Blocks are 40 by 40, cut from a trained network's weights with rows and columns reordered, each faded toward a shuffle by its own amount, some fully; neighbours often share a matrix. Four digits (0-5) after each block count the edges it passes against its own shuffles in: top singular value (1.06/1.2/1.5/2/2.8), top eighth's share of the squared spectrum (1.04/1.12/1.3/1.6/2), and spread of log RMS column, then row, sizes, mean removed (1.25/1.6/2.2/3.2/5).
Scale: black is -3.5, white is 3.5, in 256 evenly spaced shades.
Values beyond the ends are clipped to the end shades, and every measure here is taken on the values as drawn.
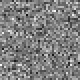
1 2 0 1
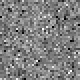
0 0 0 0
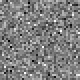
0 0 0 0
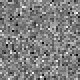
0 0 0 0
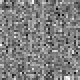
2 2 0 1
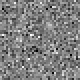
0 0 0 0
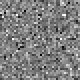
1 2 0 1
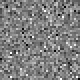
0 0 0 0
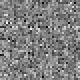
1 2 0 1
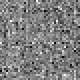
1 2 0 1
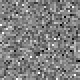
0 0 0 0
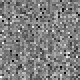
1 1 0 1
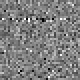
2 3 0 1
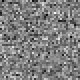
1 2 0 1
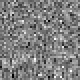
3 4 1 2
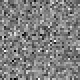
2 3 1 1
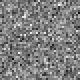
2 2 0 0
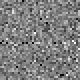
1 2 0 0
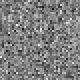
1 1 0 0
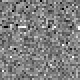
2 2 0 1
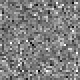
0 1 0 1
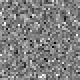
0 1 1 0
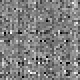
3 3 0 2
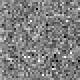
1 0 0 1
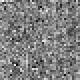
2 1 0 0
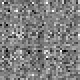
2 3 0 3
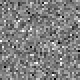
1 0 0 0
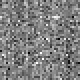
2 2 0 2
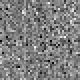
0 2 0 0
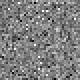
0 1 0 0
